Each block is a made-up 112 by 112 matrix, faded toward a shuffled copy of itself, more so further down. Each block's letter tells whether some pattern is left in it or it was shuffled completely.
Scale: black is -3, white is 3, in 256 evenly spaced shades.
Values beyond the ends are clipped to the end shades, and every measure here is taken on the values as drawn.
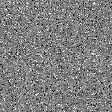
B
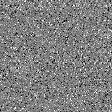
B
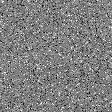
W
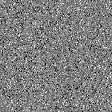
B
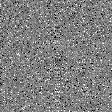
B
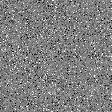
B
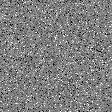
W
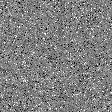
W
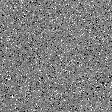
W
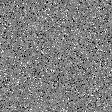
W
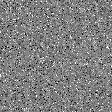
B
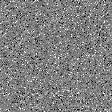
B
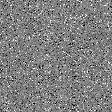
B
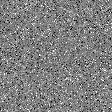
W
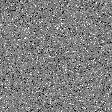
W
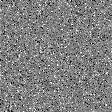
W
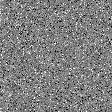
W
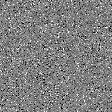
B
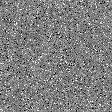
W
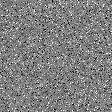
W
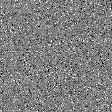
B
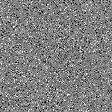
B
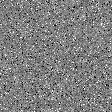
W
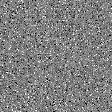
B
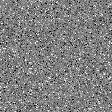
B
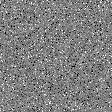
W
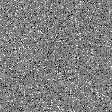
B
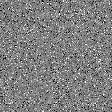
B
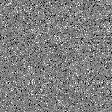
B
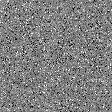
B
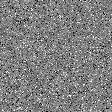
W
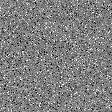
W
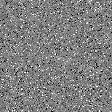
B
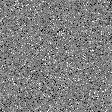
W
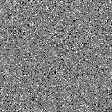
B
